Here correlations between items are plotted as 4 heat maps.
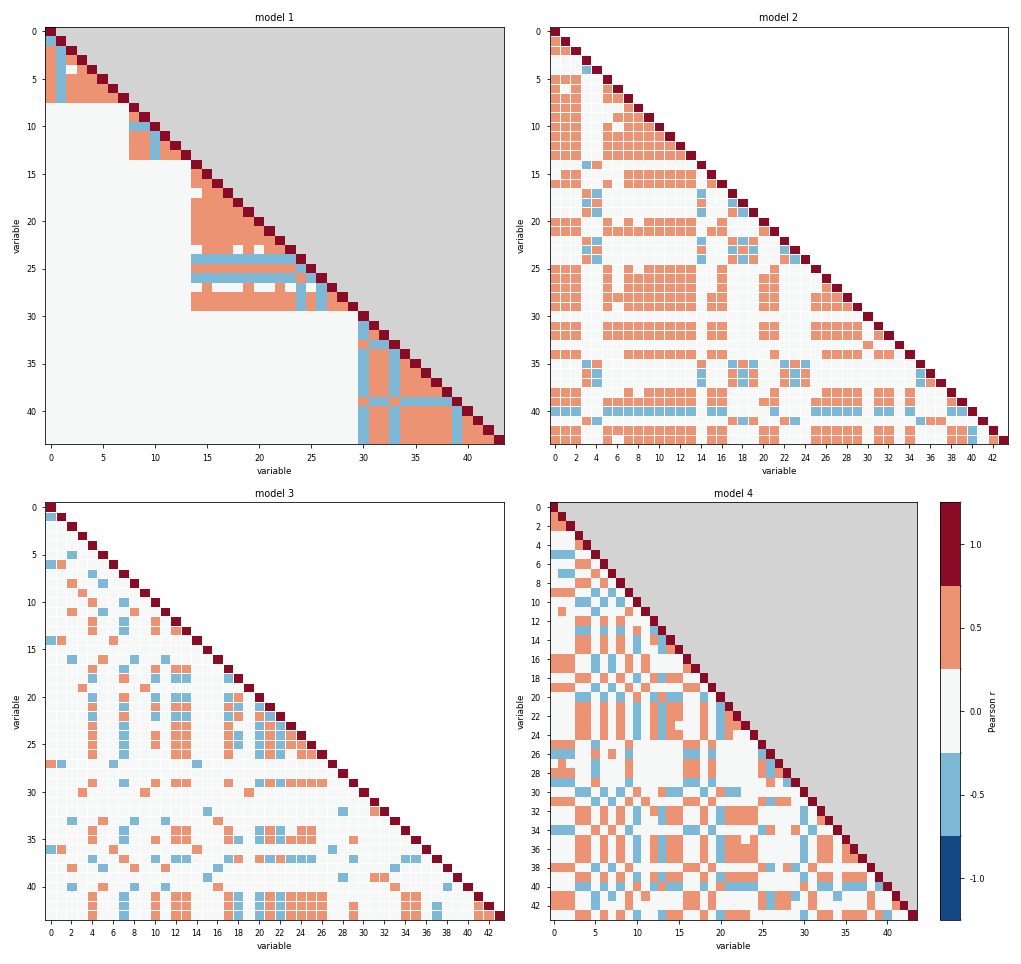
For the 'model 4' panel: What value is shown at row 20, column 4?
-0.5
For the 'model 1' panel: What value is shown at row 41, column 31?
0.5
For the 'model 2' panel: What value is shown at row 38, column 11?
0.5
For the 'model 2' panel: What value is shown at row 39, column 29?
0.5
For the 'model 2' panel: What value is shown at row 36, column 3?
0.5
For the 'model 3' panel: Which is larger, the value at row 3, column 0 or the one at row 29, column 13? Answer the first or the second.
the second
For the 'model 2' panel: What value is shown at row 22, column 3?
0.5
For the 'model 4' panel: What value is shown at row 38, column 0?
0.5
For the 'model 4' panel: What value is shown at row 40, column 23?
-0.5
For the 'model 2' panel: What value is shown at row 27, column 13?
0.5
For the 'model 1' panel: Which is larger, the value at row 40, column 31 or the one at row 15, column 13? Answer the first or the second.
the first
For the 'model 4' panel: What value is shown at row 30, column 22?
-0.5
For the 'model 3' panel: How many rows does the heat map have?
44
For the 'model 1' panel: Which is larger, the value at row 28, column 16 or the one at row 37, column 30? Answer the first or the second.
the first
